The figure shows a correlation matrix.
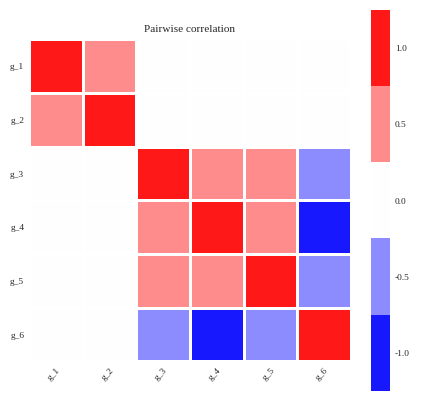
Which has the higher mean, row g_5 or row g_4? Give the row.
g_5
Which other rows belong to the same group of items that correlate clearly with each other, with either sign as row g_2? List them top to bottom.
g_1
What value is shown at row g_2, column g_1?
0.5
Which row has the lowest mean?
g_6
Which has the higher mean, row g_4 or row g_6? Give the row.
g_4
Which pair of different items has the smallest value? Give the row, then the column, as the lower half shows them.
g_6, g_4
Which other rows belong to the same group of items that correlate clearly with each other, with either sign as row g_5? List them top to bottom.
g_3, g_4, g_6
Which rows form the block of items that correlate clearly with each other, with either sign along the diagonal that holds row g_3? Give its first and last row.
g_3 to g_6
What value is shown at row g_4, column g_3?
0.5
